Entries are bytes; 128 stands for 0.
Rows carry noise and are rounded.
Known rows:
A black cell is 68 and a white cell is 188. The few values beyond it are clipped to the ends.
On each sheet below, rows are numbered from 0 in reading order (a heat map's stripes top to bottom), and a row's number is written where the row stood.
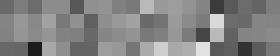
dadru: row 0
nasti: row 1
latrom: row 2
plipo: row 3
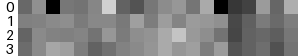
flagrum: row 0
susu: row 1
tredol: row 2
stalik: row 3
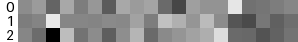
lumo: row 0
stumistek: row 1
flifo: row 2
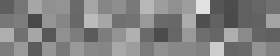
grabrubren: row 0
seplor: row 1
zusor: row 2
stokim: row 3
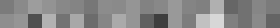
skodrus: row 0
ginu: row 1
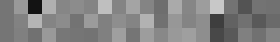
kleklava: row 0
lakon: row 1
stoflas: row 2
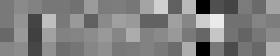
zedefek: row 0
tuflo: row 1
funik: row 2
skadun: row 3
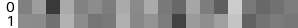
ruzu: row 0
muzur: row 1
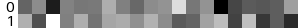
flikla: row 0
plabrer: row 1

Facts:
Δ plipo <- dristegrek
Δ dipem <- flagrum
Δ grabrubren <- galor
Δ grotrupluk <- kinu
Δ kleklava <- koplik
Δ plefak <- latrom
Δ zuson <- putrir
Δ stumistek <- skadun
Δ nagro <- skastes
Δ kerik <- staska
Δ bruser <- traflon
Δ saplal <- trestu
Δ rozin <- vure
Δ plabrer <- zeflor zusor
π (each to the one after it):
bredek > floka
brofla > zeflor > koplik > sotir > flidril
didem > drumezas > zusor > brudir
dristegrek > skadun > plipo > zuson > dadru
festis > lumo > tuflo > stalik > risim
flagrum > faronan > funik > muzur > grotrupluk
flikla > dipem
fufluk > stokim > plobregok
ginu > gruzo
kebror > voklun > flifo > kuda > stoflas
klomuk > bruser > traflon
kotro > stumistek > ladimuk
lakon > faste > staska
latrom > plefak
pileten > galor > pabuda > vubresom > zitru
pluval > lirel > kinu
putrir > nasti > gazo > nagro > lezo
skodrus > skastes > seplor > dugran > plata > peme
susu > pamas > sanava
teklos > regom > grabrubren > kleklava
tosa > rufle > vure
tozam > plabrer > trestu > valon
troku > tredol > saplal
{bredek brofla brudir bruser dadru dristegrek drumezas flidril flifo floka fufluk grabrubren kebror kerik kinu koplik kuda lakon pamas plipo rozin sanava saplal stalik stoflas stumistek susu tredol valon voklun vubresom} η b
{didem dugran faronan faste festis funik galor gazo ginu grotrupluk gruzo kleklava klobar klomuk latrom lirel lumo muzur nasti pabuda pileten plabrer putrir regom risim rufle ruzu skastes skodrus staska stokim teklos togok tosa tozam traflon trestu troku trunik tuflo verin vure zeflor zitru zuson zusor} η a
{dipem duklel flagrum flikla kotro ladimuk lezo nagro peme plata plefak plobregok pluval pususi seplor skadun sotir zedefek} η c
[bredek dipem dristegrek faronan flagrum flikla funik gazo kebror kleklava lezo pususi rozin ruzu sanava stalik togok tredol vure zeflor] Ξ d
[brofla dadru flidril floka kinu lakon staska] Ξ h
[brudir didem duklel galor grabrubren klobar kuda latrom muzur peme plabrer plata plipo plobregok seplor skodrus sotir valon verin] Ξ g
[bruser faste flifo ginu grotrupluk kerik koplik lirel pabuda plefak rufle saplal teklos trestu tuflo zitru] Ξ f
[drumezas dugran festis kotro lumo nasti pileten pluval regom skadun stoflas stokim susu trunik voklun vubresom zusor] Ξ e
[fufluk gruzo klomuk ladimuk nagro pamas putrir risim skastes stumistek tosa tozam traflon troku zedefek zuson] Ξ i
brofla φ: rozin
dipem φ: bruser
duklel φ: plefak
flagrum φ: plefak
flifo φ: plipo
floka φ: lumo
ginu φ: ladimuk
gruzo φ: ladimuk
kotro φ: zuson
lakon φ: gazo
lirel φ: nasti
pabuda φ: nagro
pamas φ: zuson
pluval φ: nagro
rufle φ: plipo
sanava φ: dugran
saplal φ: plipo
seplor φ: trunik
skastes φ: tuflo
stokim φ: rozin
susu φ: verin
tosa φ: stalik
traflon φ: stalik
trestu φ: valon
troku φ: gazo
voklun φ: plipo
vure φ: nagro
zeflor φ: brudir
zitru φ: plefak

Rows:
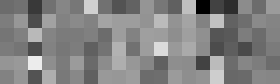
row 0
duklel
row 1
zuson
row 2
drumezas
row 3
voklun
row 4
troku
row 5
dugran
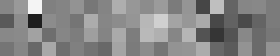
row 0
gruzo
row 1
rozin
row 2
pamas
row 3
koplik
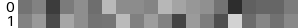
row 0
brofla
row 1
staska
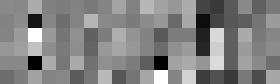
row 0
fufluk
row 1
kotro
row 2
traflon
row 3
skastes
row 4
zitru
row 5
nagro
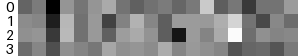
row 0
plefak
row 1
rufle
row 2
trestu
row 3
sanava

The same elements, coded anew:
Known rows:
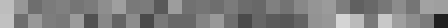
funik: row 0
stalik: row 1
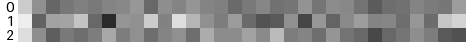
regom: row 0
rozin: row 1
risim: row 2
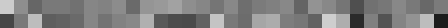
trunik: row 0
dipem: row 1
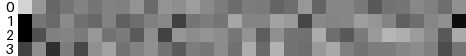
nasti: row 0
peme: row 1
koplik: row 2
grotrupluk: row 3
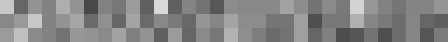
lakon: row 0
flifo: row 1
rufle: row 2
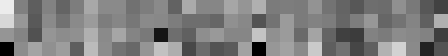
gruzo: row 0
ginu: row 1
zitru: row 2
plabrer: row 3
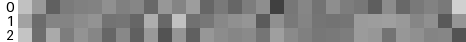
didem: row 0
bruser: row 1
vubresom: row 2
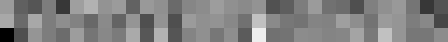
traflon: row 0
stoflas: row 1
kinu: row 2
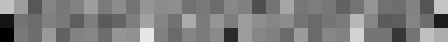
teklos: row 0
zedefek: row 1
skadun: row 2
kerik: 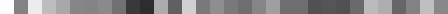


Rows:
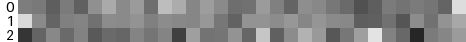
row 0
skastes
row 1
stokim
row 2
pluval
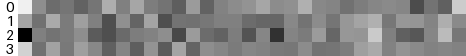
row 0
pabuda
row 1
tredol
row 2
flikla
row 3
drumezas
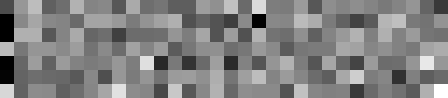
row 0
saplal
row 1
zeflor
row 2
plipo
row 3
grabrubren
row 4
flagrum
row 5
nagro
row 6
vure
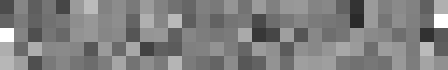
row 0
trestu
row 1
latrom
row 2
tosa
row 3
sanava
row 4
gazo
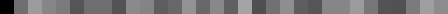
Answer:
kotro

